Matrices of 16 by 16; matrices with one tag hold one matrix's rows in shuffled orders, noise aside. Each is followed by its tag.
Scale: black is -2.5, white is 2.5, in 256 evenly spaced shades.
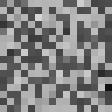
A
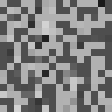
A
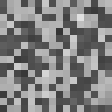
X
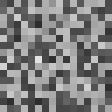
A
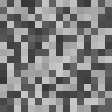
A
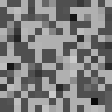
A
